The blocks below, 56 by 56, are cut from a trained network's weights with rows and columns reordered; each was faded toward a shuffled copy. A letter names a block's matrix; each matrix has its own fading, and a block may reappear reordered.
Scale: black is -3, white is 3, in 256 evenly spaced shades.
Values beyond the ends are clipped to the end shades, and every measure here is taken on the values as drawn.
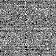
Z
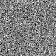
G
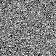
G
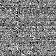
Z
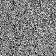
G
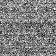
Z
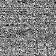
Z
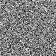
G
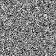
G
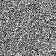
G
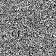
G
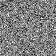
G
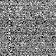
Z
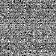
Z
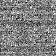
Z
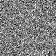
G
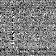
Z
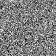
G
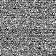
Z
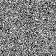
G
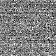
Z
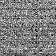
Z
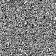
G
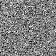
G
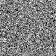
G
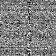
Z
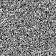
G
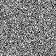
G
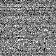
Z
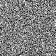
G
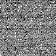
Z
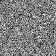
G
